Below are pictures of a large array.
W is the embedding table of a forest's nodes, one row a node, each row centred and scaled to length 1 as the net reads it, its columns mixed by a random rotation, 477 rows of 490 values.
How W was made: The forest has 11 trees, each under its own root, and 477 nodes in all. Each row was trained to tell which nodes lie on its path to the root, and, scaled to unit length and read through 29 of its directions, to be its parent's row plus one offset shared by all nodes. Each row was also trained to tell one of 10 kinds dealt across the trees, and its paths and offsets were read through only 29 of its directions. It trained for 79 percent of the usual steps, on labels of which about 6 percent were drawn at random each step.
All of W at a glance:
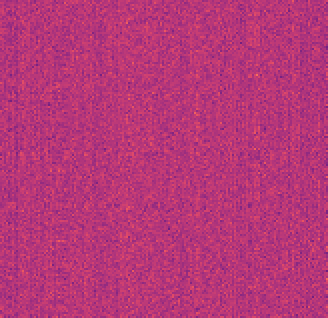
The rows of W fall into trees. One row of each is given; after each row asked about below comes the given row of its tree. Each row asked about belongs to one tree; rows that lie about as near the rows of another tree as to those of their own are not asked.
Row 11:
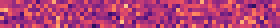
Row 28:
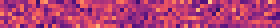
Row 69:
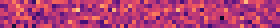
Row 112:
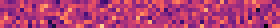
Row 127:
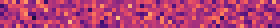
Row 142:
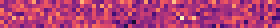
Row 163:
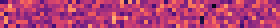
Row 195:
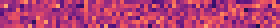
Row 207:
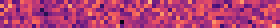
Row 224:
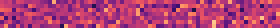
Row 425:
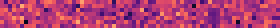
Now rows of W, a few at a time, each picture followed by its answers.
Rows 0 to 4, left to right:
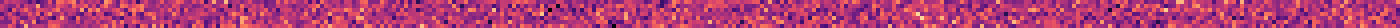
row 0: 11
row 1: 11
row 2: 28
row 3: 163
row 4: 69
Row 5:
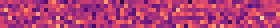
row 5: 425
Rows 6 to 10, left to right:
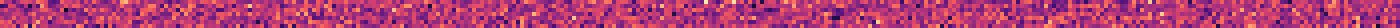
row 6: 112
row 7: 11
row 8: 127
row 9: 28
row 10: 163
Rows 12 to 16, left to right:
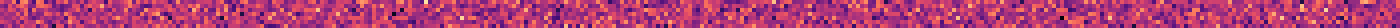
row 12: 112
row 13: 142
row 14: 142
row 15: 142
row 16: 207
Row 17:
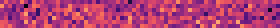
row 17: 127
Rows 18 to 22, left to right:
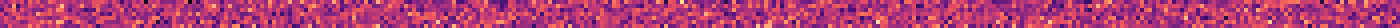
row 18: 425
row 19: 207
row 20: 163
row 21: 28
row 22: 127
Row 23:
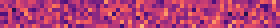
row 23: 195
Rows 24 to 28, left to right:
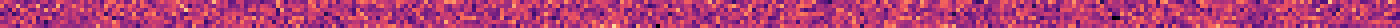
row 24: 207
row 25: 224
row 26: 11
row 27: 11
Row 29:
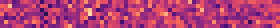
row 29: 224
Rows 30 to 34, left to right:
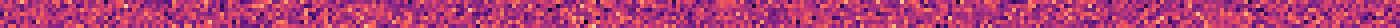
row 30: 112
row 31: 127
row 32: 425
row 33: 69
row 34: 28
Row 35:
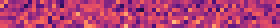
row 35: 28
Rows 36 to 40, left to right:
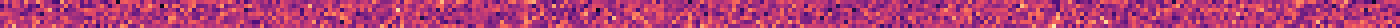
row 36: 195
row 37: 11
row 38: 127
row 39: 28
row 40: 195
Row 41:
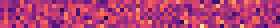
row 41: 127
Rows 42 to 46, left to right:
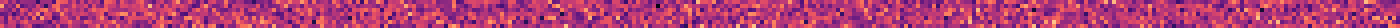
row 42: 28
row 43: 142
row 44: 142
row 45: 127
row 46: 207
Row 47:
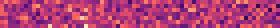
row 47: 69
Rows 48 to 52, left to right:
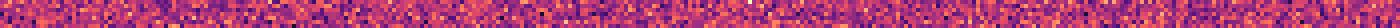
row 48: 142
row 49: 207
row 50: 127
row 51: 127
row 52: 112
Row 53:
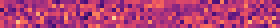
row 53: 28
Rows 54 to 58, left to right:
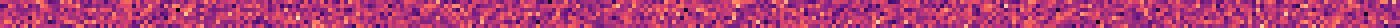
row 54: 112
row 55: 425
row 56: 195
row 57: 28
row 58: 127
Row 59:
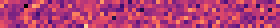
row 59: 207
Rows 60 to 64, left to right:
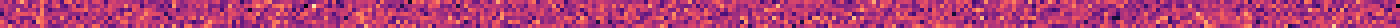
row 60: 112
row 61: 224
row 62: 163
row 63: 127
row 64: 28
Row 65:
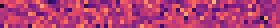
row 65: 142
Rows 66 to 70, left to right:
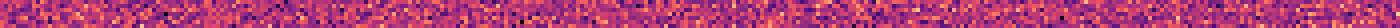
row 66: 163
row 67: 163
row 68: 195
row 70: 11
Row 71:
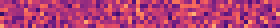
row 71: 112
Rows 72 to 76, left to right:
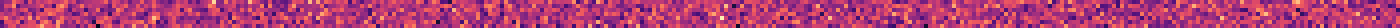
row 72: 11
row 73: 163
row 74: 28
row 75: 195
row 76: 112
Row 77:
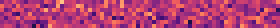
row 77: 69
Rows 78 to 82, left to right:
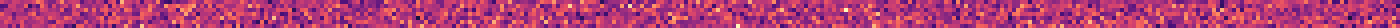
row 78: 163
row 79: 195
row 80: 142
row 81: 425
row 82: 28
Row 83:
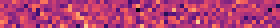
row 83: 163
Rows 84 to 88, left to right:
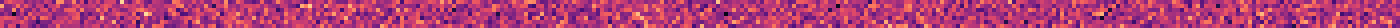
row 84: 163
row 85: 11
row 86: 163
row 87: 11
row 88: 163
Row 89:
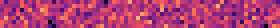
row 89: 112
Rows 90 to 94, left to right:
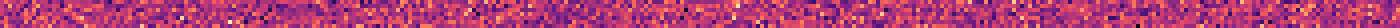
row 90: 142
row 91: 127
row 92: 195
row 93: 163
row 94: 163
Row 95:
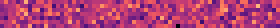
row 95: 195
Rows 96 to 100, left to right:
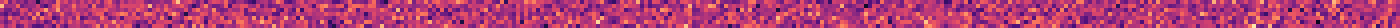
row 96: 28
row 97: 112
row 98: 28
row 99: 28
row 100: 224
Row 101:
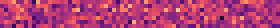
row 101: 69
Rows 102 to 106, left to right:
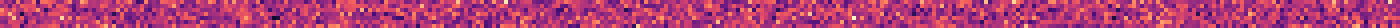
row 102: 11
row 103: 11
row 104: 207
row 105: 112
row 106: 142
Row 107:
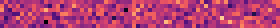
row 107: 224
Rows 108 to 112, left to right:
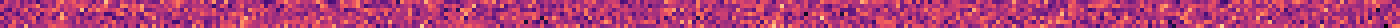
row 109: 142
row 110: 195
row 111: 127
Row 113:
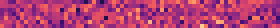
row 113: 127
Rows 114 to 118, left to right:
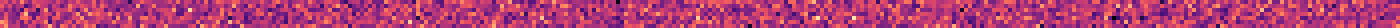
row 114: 127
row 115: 195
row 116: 224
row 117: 207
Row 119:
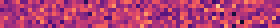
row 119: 163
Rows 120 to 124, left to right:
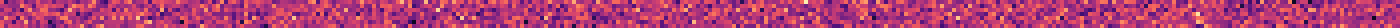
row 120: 112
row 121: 142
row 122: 69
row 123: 127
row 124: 425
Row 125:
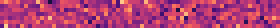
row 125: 142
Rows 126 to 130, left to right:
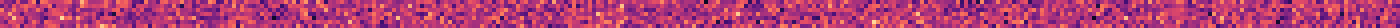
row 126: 11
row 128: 425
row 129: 425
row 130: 163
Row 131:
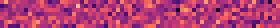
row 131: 207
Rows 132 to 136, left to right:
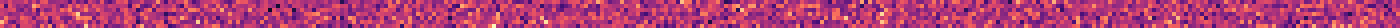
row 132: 163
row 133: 28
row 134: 163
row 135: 112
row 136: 11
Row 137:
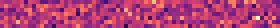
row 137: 142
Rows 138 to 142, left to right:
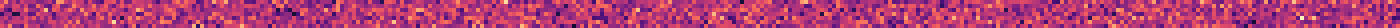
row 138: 127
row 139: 127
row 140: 207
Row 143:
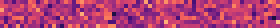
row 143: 224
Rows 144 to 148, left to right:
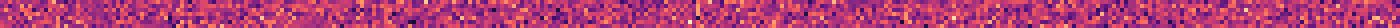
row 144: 425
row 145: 142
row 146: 195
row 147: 195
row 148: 163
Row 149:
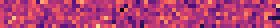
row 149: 207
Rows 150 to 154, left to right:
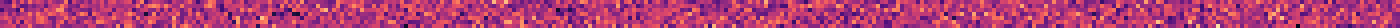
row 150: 28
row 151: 142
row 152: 127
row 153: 207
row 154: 28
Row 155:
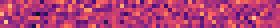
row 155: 69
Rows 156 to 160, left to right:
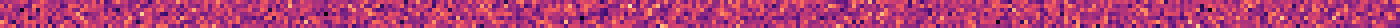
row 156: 112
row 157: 207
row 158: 11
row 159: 163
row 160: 28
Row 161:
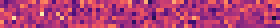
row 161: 112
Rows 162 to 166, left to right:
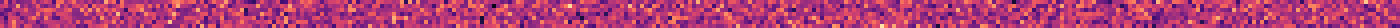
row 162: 195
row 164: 142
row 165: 11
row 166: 69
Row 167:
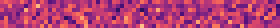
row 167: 142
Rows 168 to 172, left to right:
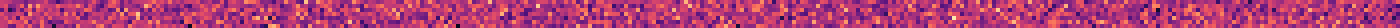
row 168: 207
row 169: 195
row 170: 195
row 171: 28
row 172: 127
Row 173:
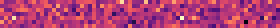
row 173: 142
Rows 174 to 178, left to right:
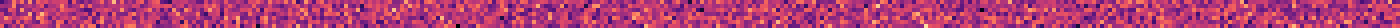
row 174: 163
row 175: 195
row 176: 207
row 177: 207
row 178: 142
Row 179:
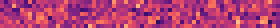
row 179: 28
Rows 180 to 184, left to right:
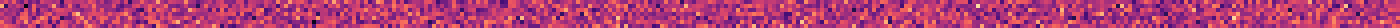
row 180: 28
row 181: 69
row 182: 11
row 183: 195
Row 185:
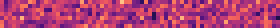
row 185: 163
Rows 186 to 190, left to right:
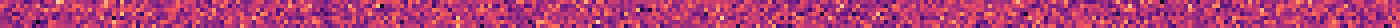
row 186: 69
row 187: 207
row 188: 28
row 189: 28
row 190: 112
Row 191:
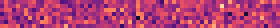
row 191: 195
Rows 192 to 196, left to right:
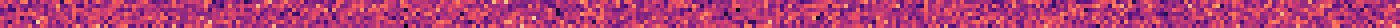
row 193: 142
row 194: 112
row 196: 207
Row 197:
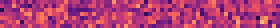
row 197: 28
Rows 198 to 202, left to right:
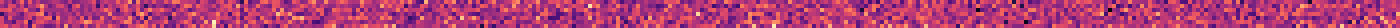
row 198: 112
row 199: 69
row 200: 207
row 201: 11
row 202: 425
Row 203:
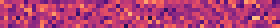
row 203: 142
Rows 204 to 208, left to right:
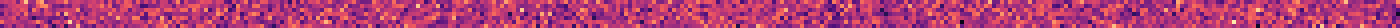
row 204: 112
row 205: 195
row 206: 127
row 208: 127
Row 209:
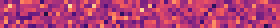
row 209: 112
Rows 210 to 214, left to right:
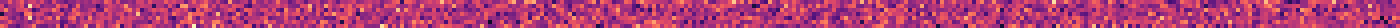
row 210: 207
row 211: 11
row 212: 28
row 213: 142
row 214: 142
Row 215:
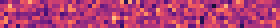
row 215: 163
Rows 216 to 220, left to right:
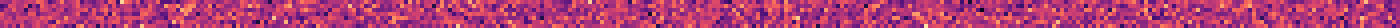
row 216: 163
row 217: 142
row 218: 163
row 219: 207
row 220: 11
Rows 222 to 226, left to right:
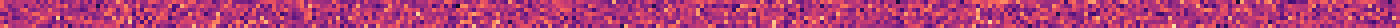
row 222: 28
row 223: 207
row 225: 224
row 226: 69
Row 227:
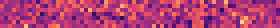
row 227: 11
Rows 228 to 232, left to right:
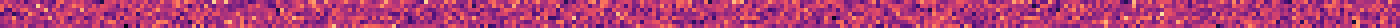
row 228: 142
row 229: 69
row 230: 112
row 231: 28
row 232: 163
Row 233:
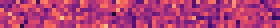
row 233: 11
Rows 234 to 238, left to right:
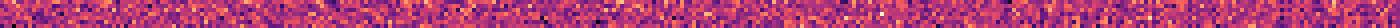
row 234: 69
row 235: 142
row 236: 69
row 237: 163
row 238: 69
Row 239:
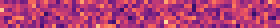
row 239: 224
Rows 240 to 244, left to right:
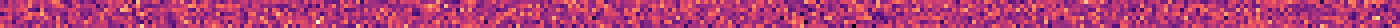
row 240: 163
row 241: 28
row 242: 142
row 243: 69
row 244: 127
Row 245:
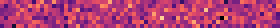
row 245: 207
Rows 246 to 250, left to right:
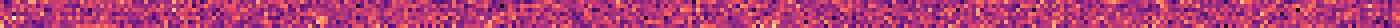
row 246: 163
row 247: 28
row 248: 127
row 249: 224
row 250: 112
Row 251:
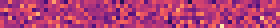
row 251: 425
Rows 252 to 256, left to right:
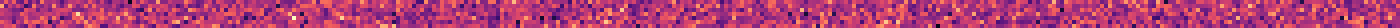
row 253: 11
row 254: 195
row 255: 11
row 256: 142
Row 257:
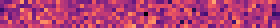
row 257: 127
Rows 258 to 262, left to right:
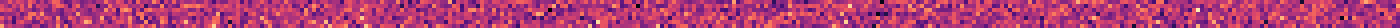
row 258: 163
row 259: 11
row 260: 28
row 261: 69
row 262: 207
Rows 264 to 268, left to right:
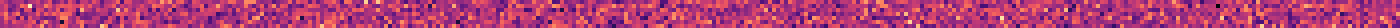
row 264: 11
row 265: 11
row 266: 28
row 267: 112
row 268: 163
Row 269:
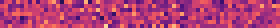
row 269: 11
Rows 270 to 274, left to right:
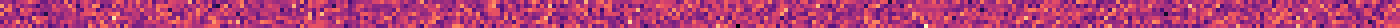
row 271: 207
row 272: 195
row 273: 207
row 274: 207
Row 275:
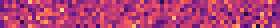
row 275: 195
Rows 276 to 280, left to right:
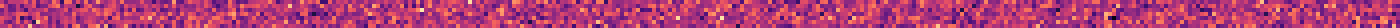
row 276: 28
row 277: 127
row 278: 28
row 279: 207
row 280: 28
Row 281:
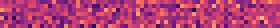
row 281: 224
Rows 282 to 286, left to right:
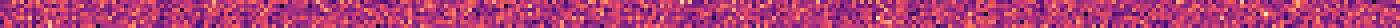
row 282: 69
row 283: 127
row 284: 163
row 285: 127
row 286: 163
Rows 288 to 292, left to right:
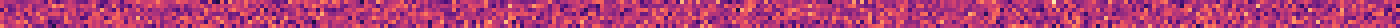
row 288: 28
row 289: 163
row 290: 163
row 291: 142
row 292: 195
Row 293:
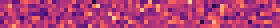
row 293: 195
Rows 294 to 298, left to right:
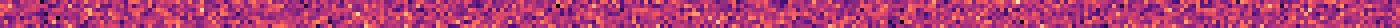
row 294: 224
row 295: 28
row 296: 207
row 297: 112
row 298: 195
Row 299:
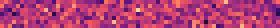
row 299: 127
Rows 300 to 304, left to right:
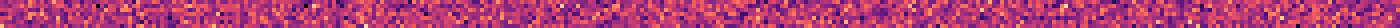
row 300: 163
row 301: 224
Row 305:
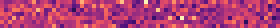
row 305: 142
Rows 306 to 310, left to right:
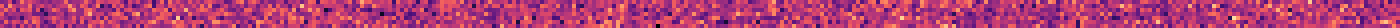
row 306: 207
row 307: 425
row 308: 11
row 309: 11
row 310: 28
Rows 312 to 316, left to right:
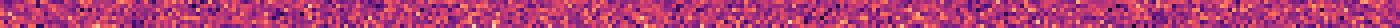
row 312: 28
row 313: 207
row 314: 142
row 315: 163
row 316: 69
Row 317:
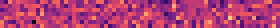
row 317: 163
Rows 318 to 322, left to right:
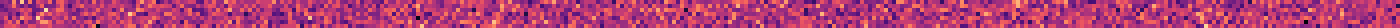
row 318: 127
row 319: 195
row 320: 195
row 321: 112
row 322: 224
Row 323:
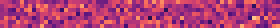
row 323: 142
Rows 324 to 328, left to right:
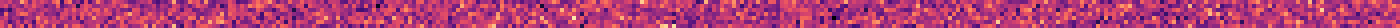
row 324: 127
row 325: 28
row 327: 207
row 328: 224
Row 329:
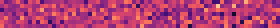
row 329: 163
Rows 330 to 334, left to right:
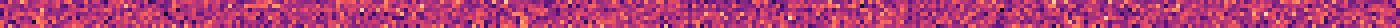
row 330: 112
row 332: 425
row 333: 142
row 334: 207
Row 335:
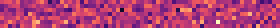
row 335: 207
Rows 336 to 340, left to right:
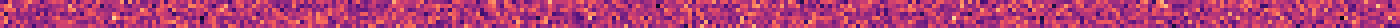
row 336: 163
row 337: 28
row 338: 142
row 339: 163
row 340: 112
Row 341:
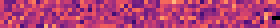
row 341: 127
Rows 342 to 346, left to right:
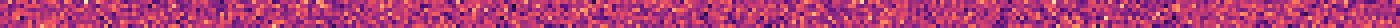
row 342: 11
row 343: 112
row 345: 142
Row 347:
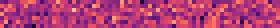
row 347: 163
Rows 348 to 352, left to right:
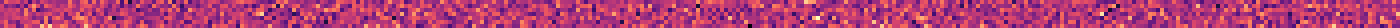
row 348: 11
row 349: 207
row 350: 69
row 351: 11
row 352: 163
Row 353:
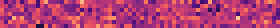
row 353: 28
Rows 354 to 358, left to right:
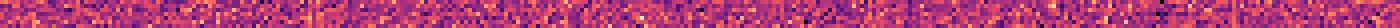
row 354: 207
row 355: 207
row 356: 142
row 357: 207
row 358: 69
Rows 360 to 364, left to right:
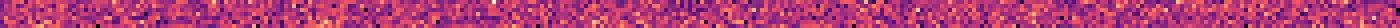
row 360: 11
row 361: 11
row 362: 425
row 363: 207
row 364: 142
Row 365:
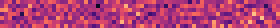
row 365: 11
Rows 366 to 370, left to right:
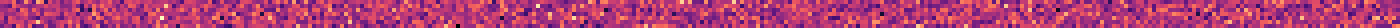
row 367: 195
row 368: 163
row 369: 28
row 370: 142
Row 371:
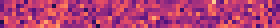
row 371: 11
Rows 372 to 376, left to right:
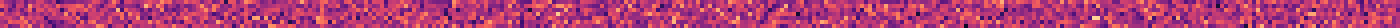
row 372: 207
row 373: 112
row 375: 142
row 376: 142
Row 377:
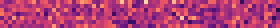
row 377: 142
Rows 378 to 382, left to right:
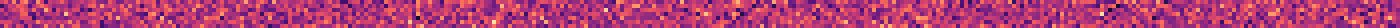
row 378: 127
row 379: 195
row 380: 112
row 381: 11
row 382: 142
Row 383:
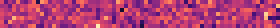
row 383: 207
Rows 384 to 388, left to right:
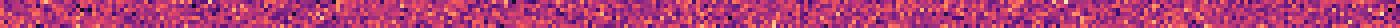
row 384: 28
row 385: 28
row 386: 112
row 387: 11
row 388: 11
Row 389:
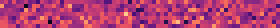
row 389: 28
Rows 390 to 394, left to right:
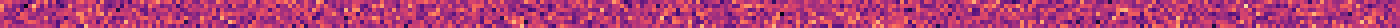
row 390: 224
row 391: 142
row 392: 163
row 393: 425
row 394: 11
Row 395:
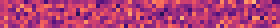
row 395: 142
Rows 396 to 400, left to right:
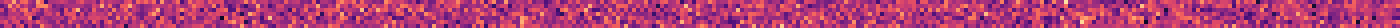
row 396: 142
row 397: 11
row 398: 11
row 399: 11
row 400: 425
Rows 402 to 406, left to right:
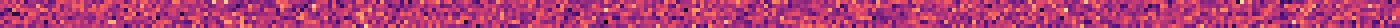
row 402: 142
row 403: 224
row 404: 224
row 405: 69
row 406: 163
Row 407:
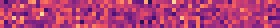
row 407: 163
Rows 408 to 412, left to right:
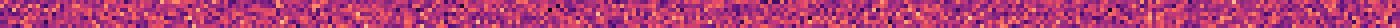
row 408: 207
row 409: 163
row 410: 28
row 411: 112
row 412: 207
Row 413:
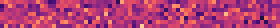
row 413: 142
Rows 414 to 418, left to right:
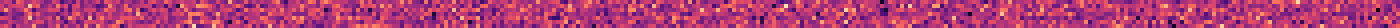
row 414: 207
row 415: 163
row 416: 163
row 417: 425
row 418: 112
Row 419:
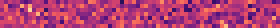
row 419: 425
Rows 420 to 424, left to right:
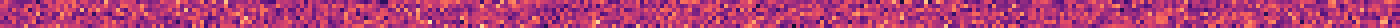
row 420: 11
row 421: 127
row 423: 11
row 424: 28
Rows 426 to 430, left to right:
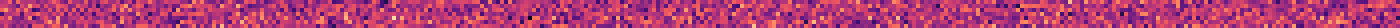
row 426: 11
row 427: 28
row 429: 69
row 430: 127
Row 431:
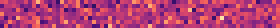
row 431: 224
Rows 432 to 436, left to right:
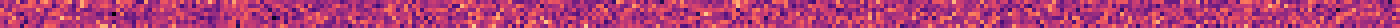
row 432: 11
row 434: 112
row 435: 207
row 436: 28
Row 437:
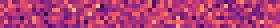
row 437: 207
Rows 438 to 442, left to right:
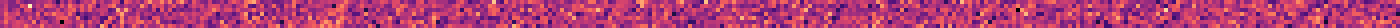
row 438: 11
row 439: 11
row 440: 142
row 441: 112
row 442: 28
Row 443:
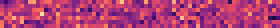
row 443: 163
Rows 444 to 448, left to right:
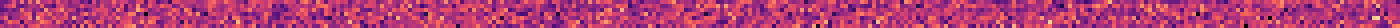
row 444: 127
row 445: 127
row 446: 195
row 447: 28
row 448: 142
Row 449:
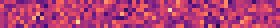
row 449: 425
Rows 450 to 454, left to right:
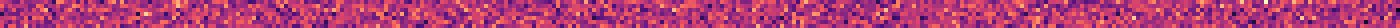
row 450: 112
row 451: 207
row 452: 11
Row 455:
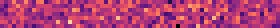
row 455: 163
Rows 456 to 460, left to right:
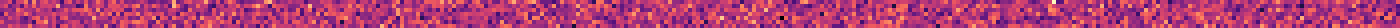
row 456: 195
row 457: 11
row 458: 207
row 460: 142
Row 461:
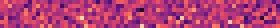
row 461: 142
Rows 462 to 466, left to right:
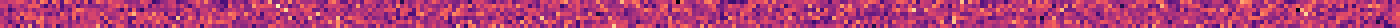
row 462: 207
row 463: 425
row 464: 69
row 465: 163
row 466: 112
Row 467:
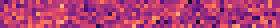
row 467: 425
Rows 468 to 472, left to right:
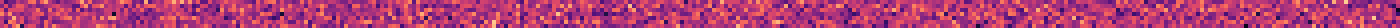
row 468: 195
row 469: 112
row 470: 207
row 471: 207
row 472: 142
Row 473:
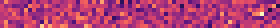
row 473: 11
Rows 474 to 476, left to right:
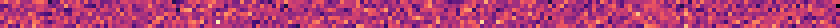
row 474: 207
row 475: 207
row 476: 28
